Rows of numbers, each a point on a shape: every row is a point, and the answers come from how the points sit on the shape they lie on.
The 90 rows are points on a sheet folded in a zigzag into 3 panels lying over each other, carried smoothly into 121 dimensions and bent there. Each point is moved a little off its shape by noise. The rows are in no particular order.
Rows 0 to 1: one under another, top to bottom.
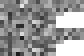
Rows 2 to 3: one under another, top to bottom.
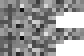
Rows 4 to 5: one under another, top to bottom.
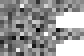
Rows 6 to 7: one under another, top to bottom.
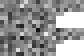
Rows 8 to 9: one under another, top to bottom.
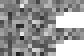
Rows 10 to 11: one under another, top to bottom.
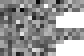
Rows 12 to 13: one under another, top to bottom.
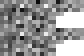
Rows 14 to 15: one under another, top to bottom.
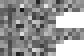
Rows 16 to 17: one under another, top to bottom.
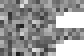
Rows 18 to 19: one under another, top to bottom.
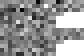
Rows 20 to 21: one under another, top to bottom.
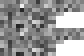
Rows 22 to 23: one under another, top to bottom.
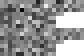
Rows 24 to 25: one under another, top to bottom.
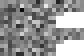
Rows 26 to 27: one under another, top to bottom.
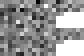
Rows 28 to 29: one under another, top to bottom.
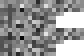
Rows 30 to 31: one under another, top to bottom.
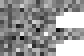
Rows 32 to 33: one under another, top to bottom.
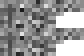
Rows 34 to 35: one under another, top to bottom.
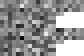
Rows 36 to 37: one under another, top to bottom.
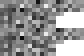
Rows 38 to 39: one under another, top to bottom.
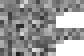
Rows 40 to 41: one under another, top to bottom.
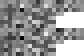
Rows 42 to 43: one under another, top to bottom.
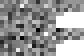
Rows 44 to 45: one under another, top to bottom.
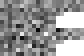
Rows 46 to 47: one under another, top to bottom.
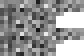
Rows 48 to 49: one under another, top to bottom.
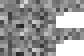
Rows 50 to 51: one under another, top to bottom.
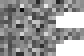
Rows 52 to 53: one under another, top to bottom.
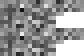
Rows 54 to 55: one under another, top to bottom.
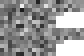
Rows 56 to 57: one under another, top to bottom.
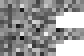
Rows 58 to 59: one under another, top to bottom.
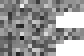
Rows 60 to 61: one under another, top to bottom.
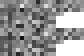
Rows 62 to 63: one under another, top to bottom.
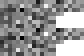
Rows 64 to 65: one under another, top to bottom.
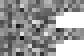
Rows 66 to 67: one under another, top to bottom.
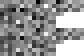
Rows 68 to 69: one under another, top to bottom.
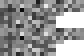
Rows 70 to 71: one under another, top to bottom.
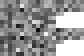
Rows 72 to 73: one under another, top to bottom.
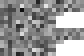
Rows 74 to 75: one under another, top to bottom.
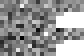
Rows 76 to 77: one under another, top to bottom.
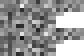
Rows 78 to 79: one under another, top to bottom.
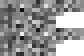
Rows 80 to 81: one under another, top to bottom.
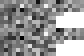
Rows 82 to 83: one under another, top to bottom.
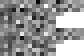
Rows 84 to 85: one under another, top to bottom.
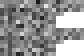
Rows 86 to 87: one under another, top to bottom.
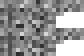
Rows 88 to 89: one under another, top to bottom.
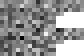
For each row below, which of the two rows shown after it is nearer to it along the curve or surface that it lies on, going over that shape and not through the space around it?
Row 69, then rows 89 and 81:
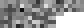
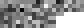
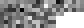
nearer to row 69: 81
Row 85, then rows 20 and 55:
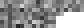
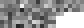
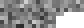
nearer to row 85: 55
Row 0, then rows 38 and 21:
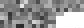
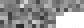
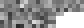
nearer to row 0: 21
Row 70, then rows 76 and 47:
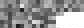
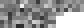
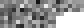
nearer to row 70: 76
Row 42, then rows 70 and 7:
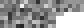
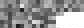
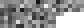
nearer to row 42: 70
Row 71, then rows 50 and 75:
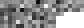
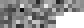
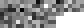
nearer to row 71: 75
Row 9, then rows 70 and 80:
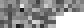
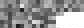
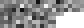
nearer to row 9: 70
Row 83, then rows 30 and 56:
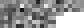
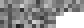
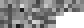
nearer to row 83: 56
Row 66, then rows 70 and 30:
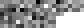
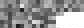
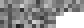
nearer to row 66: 30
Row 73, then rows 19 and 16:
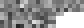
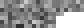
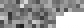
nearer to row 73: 16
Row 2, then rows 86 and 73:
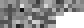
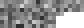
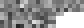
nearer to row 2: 73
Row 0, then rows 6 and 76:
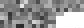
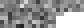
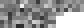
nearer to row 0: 76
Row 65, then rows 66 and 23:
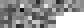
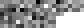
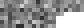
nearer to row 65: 66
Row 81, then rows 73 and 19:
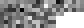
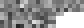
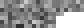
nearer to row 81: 73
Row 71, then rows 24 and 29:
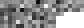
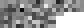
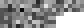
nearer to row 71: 29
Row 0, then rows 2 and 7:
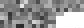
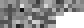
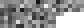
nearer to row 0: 2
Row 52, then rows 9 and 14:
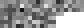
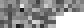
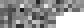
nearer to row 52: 9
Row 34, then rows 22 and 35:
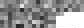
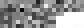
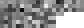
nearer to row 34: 22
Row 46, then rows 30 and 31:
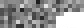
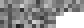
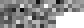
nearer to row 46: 30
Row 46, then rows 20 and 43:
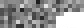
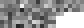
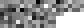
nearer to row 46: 43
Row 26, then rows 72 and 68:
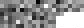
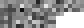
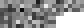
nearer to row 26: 68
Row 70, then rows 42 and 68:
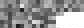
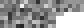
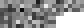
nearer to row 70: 42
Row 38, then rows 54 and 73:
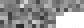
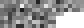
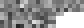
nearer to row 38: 73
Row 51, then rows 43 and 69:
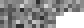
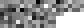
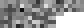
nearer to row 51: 43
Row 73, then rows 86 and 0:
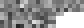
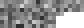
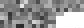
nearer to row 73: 0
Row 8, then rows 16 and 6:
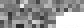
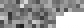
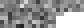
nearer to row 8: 16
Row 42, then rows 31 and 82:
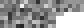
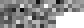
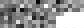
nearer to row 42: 31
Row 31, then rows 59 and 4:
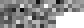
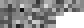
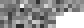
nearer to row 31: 4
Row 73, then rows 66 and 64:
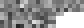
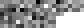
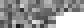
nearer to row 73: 64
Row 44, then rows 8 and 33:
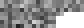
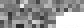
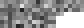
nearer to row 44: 33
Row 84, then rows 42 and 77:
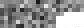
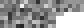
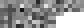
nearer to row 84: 77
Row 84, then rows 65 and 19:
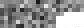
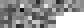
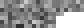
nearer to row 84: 19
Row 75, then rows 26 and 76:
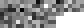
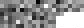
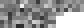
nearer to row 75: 26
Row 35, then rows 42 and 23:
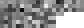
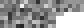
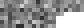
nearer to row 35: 42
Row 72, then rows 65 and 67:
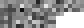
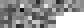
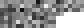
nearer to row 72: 67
